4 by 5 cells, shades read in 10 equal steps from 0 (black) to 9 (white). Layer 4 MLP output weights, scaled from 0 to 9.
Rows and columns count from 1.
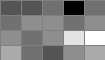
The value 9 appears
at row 3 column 5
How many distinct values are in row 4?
4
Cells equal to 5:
6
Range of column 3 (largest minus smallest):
2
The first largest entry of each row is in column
3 2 5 1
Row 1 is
3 3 4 0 4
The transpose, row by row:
3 4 5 6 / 3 5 4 4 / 4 5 5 3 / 0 4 8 5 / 4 5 9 6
